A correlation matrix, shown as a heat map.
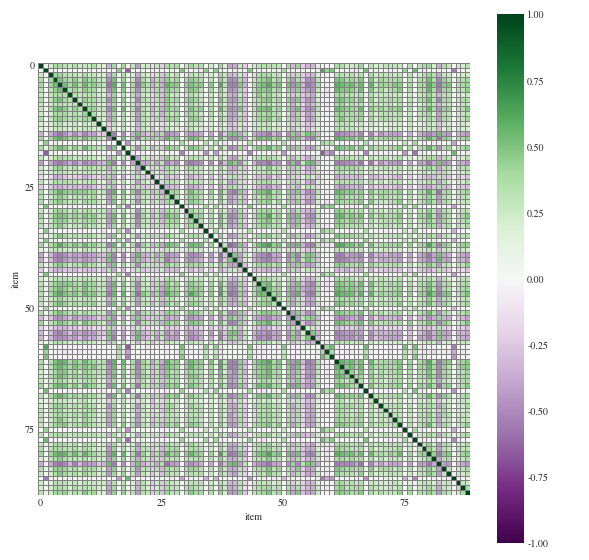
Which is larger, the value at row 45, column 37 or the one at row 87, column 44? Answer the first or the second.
the first
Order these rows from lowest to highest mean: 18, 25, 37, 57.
25, 18, 57, 37
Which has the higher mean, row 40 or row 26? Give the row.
26
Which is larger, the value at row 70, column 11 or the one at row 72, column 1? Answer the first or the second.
the first
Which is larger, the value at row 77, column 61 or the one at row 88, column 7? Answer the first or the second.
the second
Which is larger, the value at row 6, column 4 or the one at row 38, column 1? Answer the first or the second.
the first
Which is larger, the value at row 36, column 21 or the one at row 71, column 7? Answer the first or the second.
the second
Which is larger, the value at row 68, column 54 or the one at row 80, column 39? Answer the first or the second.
the first
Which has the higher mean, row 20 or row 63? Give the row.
63
